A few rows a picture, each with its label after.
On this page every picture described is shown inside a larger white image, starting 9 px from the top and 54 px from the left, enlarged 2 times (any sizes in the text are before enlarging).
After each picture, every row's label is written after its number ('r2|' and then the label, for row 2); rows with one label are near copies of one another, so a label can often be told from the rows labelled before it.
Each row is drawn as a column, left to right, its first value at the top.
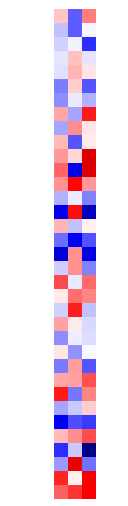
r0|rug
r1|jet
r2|rug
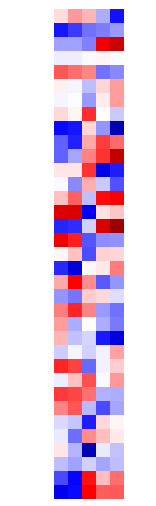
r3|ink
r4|ink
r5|rug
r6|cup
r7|cup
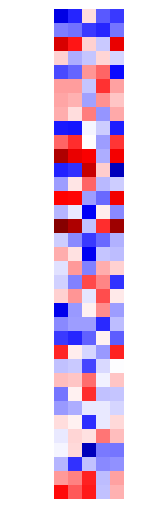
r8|cup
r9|cup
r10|rug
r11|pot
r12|cup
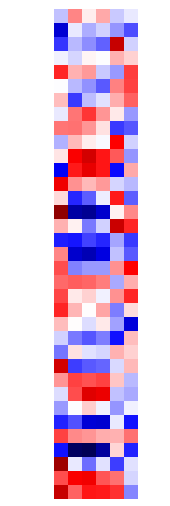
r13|jet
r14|rug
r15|rug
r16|rug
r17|cup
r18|pot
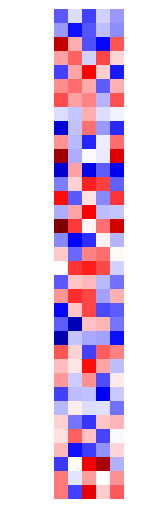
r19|cup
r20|pot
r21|jet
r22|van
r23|cup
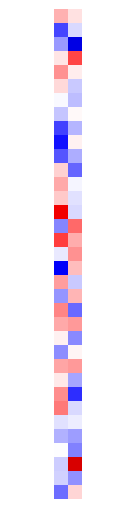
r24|ink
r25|van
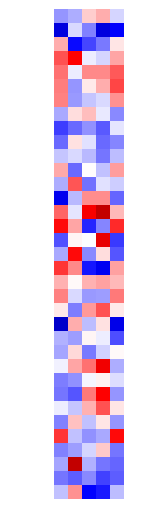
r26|pot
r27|van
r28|ink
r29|ink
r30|pot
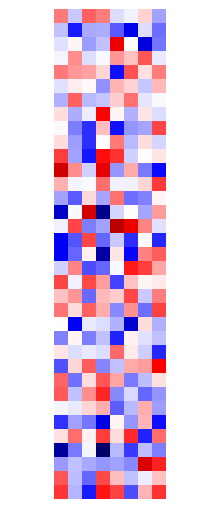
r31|rug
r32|pot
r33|ink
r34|rug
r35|cup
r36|pot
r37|van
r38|jet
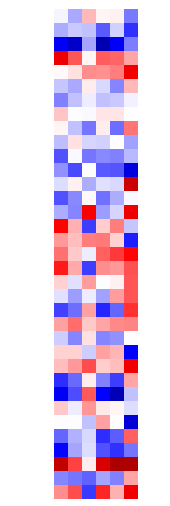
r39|van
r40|van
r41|ink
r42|van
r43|van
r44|jet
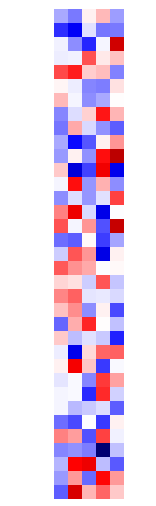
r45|pot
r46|jet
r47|van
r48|rug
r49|cup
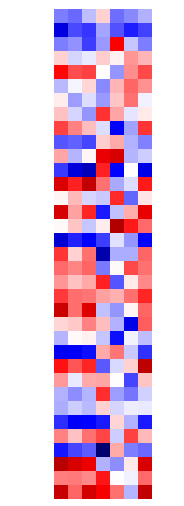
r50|jet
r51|jet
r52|jet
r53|rug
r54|cup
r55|pot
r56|jet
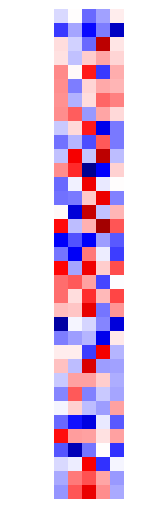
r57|pot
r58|rug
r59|jet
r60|cup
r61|pot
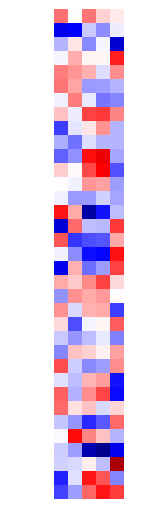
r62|ink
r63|pot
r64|rug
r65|rug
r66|van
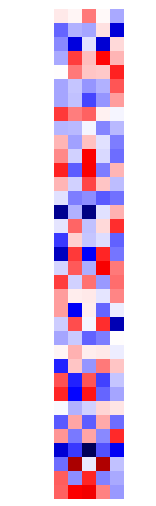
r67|rug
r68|van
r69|rug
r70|van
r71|pot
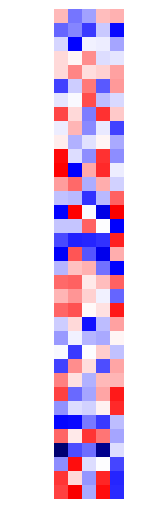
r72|rug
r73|jet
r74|pot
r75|rug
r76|ink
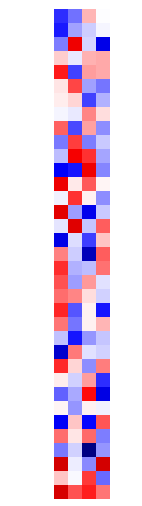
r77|jet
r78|cup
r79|rug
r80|van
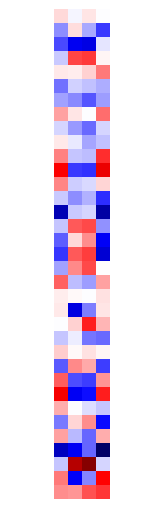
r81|rug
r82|van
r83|van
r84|rug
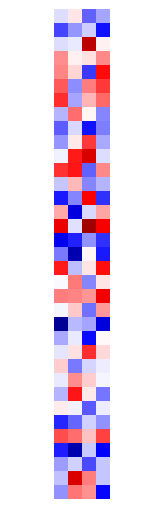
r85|pot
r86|rug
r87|cup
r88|pot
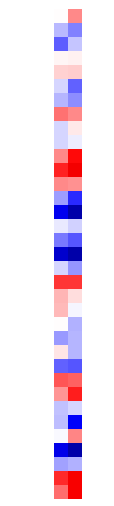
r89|rug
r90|rug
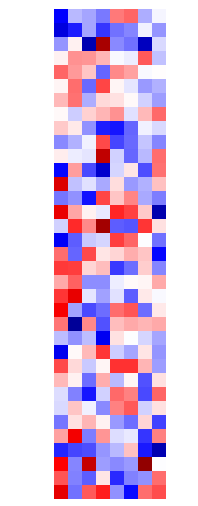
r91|jet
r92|pot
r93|van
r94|cup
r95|ink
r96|ink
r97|van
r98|rug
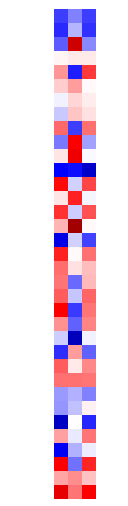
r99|jet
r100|cup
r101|jet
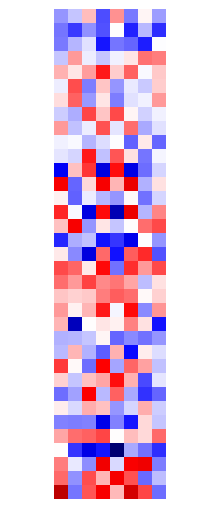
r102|jet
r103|pot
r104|rug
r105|jet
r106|rug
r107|jet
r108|van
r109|pot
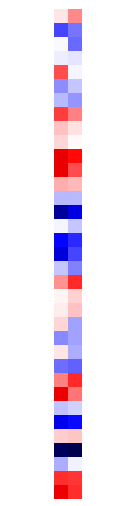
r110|rug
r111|rug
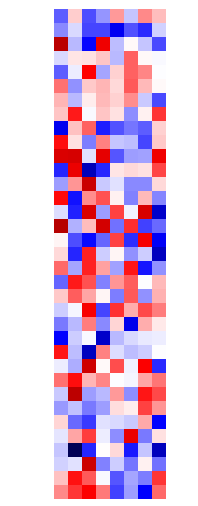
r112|cup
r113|rug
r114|jet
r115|cup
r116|ink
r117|pot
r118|ink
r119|rug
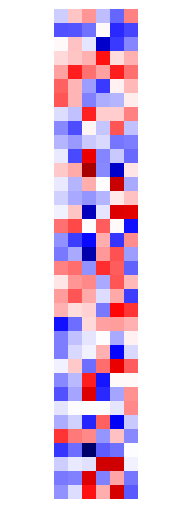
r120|pot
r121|pot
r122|rug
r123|van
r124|jet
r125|ink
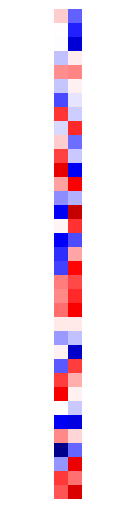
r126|rug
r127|jet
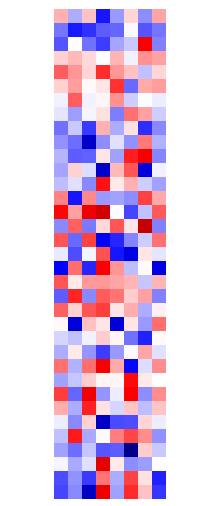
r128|ink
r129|pot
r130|ink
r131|jet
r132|pot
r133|rug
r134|cup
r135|ink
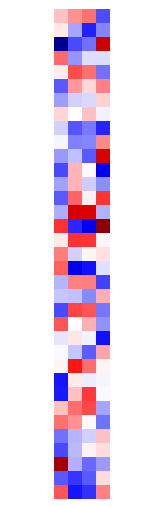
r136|van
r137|ink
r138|ink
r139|cup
